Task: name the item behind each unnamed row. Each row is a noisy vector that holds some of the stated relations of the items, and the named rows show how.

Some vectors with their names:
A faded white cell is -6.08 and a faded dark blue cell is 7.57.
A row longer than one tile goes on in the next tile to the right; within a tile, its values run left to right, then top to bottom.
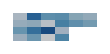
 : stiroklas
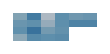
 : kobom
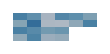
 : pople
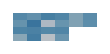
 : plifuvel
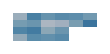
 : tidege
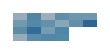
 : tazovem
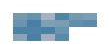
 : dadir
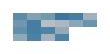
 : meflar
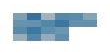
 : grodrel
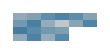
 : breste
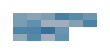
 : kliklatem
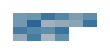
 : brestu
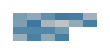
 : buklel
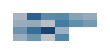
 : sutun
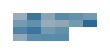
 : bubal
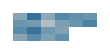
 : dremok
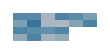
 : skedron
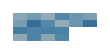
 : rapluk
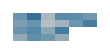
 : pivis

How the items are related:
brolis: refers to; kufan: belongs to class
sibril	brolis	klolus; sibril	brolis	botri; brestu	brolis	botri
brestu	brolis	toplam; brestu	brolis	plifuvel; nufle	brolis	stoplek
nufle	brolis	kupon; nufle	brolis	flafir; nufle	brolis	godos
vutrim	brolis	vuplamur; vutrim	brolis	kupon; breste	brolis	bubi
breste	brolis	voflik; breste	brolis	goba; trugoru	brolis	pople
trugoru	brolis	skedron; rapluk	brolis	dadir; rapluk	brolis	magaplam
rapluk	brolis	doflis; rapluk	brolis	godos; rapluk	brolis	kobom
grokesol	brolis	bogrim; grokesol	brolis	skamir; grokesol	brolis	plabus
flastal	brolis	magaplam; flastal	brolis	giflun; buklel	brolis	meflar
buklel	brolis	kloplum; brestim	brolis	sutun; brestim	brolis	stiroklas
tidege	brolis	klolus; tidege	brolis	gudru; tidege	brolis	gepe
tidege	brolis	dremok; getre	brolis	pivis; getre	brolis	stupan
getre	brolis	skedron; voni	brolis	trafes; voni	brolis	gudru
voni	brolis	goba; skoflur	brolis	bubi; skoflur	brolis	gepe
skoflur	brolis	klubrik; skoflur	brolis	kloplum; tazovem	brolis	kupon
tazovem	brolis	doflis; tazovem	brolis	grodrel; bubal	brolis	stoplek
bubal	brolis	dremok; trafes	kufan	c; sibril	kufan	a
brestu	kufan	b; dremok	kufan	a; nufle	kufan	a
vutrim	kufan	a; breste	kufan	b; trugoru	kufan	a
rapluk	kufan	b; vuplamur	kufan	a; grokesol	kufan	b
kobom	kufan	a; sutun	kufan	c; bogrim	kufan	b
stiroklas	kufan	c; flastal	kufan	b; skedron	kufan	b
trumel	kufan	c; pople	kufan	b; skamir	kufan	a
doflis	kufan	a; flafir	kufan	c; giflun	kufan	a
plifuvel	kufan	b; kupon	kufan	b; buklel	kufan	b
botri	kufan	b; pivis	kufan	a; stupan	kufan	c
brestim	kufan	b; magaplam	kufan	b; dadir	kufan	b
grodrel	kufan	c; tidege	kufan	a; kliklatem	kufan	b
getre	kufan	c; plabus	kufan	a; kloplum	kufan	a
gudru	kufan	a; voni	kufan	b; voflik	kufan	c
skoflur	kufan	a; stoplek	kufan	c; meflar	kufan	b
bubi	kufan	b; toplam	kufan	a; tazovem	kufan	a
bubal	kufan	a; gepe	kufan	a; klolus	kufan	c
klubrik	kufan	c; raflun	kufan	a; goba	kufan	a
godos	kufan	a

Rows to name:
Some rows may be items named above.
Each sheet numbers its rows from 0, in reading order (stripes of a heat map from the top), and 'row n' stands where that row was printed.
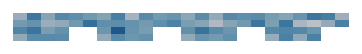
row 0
bubal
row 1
vuplamur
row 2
raflun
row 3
buklel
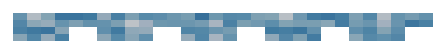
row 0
bogrim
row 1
goba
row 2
klolus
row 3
grokesol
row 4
giflun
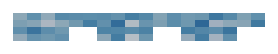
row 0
raflun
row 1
plifuvel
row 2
brestu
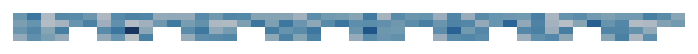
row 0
pivis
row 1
brestim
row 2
skoflur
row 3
flastal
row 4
vuplamur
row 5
vutrim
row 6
trugoru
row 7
bubi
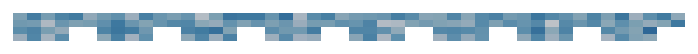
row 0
klubrik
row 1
kupon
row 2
bogrim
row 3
stupan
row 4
bubi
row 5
trumel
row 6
toplam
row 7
getre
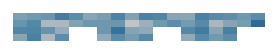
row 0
bubi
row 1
kloplum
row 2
sibril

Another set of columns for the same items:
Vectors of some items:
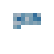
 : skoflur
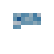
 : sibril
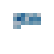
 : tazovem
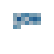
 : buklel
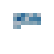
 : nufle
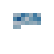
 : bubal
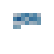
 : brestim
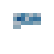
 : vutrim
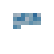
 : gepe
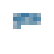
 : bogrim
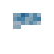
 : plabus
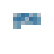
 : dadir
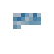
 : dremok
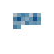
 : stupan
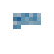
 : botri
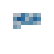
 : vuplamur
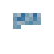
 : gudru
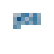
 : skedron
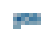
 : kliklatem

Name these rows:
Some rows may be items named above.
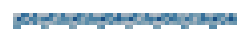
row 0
pople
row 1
dremok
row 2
raflun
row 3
trumel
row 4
bubal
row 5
brestim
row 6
kloplum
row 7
getre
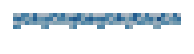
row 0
klolus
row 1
bubi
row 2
grodrel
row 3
klubrik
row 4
giflun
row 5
trugoru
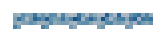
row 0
kloplum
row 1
toplam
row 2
vuplamur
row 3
trugoru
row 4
flastal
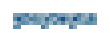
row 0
brestu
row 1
meflar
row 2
pivis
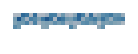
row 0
pople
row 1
kupon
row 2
giflun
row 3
grokesol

